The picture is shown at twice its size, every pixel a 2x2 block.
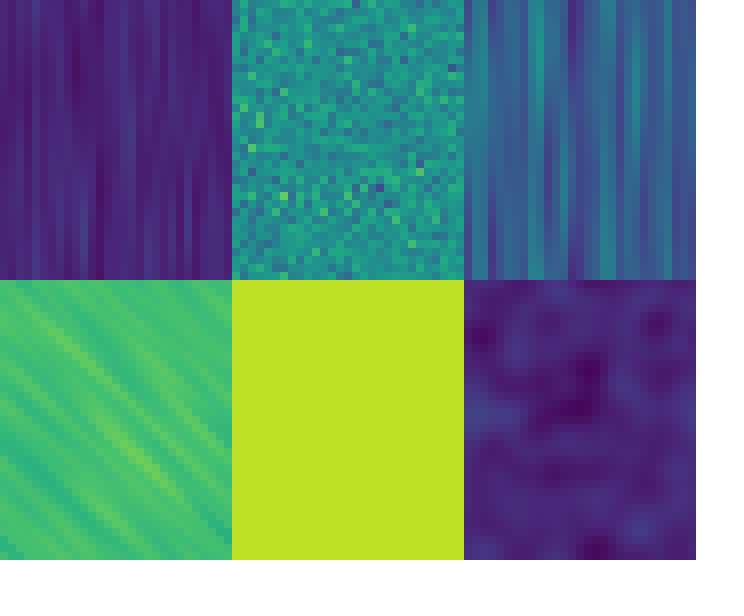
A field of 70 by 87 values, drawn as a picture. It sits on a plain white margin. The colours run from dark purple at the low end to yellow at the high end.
It is made of 2 by 3 panels. Panel 1,1: very low, streaked downward, faint in contrast. Panel 1,2: middling, fine-grained. Panel 1,3: low, streaked downward. Panel 2,1: high, slanting down to the right, faint in contrast. Panel 2,2: very high, flat. Panel 2,3: very low, blotchy, faint in contrast.
